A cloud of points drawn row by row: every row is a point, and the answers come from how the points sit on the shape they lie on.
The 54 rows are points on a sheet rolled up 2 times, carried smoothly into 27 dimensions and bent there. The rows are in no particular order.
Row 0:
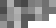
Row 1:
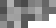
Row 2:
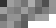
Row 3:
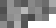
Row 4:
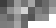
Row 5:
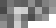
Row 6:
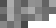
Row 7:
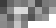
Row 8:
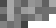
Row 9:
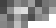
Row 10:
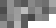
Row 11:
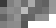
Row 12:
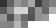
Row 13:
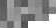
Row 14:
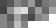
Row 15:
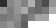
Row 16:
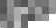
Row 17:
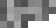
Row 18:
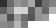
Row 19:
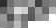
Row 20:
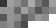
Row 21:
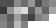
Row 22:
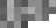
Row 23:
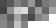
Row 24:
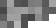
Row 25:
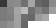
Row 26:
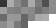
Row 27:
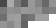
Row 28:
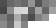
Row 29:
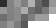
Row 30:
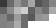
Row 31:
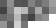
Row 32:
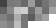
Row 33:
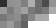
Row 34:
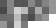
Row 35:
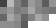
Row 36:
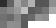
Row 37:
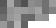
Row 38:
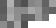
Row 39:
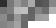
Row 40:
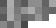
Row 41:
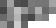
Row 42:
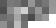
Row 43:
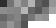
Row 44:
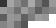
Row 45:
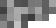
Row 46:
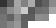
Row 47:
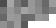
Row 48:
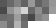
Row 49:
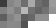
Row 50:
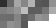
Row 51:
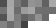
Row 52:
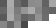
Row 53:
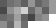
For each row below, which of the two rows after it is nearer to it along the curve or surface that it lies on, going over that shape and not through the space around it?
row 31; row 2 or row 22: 22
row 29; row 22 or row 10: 22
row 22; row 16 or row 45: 45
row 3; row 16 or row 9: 16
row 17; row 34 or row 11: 34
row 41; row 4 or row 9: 9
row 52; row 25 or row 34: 34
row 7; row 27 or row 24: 24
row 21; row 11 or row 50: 50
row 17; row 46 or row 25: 46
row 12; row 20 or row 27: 20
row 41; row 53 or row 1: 1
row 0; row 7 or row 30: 7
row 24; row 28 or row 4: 28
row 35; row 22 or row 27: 22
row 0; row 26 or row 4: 26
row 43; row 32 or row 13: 32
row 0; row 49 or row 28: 28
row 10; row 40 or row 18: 40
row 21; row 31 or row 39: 31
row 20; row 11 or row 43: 43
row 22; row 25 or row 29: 29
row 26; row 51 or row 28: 51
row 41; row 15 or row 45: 45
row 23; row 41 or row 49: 41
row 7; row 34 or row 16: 34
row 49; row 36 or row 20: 36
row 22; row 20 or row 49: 20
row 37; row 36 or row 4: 4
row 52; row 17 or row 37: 17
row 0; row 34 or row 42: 34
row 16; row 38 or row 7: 38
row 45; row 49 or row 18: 18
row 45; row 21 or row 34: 34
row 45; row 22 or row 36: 22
